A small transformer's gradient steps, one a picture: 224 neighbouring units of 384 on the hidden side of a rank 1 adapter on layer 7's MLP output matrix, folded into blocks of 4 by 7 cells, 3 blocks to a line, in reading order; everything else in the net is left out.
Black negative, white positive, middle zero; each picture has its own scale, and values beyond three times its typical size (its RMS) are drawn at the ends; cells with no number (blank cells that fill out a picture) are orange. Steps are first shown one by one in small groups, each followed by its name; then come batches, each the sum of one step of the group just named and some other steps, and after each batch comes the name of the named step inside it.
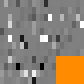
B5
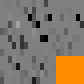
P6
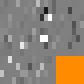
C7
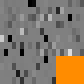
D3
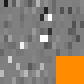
C7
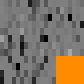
D3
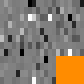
D3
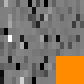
B5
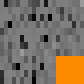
B5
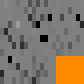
P6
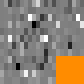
B5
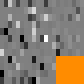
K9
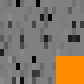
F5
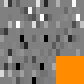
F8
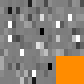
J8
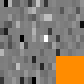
K9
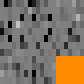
F8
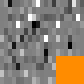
F8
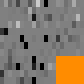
F8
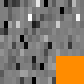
F8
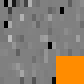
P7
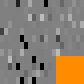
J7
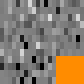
J7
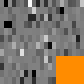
P7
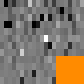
P7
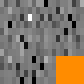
J7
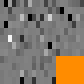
P7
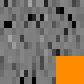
P7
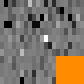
P7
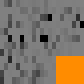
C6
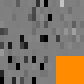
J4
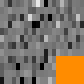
J4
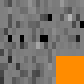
C6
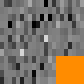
J4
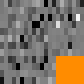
J4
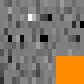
C6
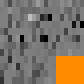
C6
